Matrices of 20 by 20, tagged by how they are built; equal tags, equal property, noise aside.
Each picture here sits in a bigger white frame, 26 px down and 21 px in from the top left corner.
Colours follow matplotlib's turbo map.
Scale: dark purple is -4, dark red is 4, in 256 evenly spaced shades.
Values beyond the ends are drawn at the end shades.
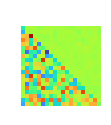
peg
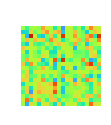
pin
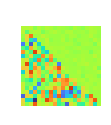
peg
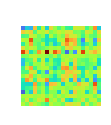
pin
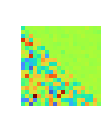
peg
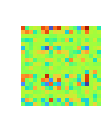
pin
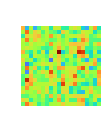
pin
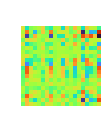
pin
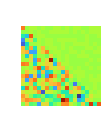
peg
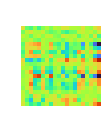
pin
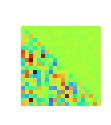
peg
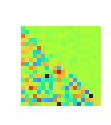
peg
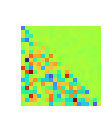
peg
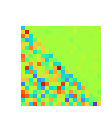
peg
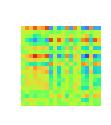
pin
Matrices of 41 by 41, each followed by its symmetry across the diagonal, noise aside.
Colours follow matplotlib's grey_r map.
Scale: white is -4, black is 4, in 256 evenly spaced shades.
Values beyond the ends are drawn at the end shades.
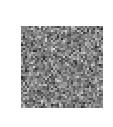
antisymmetric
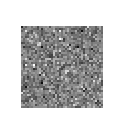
symmetric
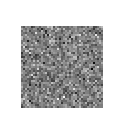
antisymmetric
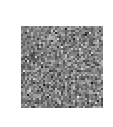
antisymmetric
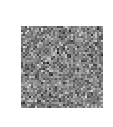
symmetric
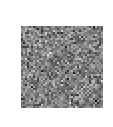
symmetric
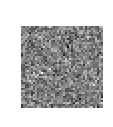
antisymmetric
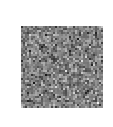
symmetric
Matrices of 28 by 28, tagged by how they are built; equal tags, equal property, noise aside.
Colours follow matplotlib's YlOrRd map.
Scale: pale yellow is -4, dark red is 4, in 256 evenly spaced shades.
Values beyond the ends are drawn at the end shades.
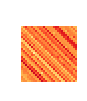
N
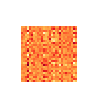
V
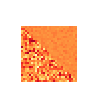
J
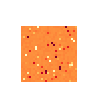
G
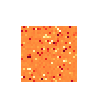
G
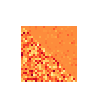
J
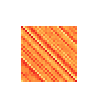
N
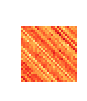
N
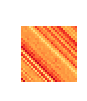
N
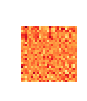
V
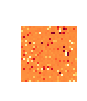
G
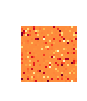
G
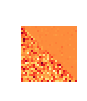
J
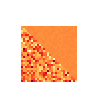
J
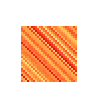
N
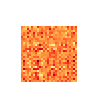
V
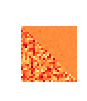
J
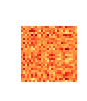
V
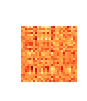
V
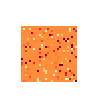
G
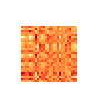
V
